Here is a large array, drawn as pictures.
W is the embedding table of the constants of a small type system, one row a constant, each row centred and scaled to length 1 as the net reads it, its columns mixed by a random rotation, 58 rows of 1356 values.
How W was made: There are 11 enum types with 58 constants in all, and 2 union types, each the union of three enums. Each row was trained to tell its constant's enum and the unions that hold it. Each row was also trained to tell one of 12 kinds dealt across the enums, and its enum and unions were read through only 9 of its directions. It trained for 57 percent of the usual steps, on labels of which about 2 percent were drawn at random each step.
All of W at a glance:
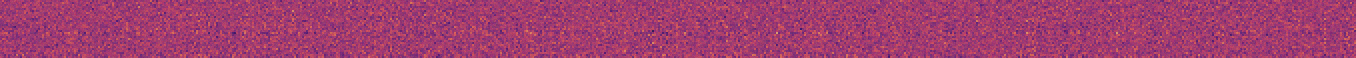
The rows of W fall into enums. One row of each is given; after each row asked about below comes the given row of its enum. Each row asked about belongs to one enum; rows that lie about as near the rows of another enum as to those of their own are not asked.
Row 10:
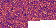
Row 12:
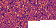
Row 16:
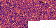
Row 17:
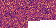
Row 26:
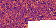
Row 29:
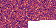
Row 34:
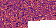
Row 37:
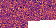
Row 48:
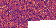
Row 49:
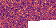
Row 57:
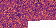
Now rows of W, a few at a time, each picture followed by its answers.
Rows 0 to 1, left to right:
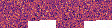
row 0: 12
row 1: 34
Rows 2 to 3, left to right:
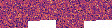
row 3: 12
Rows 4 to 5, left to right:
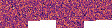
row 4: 10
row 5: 16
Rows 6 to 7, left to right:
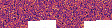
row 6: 34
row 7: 26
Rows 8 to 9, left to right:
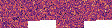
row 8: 37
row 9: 48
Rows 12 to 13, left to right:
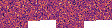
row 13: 57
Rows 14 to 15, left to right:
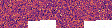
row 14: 26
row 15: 12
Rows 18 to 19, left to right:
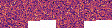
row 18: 10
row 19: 49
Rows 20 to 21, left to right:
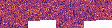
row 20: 17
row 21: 34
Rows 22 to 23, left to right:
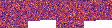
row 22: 26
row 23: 37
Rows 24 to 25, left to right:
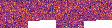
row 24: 37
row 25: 48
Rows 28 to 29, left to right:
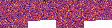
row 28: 57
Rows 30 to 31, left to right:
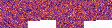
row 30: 10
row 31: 37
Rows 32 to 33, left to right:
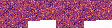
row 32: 49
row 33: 49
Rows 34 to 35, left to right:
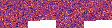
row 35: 49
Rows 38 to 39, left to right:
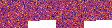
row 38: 12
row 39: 10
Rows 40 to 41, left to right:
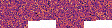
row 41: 57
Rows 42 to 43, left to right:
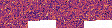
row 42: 34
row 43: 16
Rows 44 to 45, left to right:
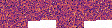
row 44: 48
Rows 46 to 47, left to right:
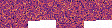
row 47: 37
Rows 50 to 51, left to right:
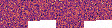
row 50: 37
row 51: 49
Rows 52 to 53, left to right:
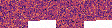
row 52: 16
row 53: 48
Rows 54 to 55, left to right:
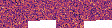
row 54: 48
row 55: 34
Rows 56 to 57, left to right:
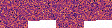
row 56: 12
